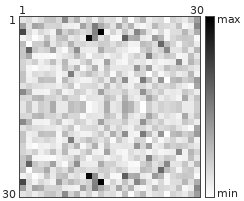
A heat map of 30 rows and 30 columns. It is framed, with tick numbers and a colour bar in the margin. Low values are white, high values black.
Most values sit low, with a long tail of high ones. There is no overall slope. Fine speckle covers the field. It is mirror symmetric from top to bottom.
